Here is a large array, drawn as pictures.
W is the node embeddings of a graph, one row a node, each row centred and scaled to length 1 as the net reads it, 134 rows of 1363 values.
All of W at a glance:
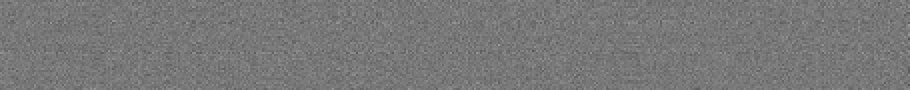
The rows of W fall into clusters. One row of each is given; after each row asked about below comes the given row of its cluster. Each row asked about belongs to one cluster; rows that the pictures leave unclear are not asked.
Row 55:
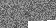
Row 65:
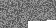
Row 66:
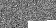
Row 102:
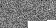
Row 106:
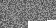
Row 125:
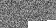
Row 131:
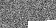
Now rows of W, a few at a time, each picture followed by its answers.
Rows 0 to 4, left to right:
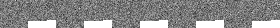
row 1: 106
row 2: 65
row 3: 55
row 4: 131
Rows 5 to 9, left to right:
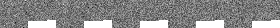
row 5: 55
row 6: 55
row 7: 131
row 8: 125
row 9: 65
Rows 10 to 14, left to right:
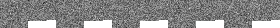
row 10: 65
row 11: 106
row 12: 66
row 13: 102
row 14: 106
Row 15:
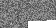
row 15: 65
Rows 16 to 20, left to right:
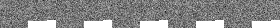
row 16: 66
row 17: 102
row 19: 55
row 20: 102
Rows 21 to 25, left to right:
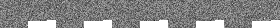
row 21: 65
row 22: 102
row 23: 102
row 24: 131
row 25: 125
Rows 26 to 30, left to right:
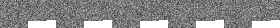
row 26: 65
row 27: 125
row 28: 55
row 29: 106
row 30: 66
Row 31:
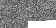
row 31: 66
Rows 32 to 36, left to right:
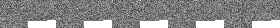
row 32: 102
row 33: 102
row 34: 102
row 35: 102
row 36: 65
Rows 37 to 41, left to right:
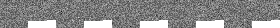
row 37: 66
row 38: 131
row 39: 125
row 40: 66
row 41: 102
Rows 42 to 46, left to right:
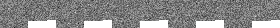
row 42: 55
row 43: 131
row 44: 66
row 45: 125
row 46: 66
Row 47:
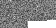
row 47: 102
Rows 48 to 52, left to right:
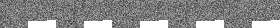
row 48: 106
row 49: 65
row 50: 125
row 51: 65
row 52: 131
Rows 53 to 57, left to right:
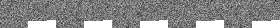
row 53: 125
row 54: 106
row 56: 66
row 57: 55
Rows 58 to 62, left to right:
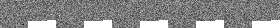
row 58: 125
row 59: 106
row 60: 131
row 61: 55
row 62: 106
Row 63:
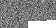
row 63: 65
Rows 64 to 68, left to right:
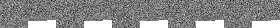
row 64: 55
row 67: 102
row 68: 66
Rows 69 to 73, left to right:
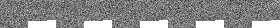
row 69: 125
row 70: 65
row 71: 102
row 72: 102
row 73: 66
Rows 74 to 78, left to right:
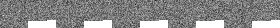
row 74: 106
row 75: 125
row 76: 66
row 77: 66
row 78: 65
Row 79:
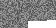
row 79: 65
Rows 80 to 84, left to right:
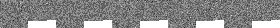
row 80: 65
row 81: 125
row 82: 55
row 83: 131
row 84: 106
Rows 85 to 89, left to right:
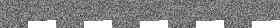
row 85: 65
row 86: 125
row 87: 125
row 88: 66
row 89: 125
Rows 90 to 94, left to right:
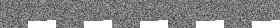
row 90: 65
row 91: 102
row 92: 131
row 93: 125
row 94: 102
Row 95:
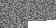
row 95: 106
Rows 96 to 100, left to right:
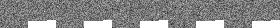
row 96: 125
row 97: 102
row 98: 65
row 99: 55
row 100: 65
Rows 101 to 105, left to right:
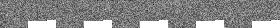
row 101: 106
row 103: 102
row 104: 55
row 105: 125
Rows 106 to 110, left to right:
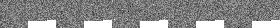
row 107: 106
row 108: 102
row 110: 55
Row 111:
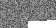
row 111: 65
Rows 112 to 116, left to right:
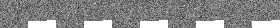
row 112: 65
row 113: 131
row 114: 106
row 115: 66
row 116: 102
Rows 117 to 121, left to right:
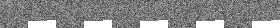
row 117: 55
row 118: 106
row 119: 66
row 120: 65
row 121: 106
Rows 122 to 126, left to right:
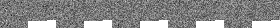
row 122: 125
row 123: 65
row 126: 55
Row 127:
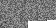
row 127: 106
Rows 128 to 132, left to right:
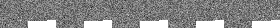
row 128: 102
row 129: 65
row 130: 102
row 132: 106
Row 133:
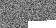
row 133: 131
